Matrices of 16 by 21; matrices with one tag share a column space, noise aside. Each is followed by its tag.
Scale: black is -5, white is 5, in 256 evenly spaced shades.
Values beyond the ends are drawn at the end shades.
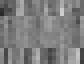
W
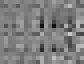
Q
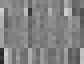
W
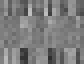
W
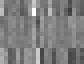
W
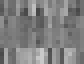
W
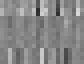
W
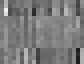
W
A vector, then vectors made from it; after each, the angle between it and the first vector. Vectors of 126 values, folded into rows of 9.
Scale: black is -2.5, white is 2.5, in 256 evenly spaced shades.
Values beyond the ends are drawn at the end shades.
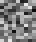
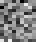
nearly parallel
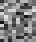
nearly opposite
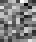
nearly opposite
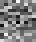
partly aligned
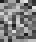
nearly opposite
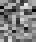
nearly parallel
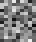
partly opposed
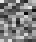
nearly parallel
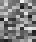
partly opposed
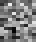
orthogonal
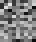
partly aligned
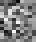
partly opposed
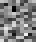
partly aligned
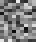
nearly parallel
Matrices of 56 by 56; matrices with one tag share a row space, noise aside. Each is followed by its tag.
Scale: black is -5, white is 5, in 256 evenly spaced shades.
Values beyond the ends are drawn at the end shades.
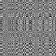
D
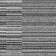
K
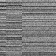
K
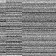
K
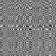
D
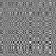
D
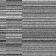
K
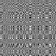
D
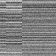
K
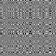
D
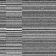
K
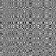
D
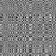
D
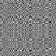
D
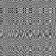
D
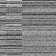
K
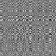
D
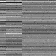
K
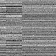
K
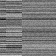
K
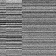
K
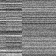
K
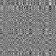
D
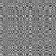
D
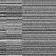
K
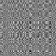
D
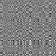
D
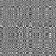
D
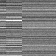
K
